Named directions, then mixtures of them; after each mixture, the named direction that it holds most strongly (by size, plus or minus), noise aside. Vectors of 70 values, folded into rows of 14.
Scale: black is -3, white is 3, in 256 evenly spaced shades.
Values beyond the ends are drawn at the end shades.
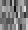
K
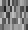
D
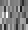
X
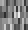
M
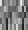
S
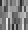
S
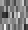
M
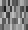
D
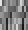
S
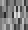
M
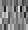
X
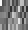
S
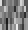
S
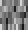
S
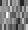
D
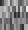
M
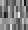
M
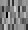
K
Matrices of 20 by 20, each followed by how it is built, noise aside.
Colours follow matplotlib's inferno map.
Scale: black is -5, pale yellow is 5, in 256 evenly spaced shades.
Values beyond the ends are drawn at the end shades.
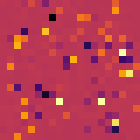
sparse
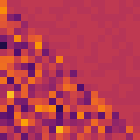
lower triangular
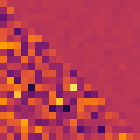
lower triangular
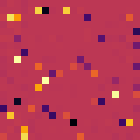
sparse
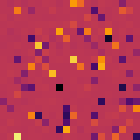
sparse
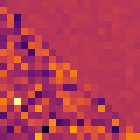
lower triangular
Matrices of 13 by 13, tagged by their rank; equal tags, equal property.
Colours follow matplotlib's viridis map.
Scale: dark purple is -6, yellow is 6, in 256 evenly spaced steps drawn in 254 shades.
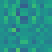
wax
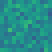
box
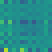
wax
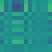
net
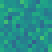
box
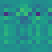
wax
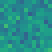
box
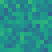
box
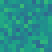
box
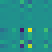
net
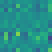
wax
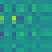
wax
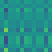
net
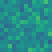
box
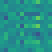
wax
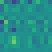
wax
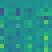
wax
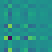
net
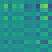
net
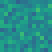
box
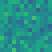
box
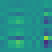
net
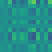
net
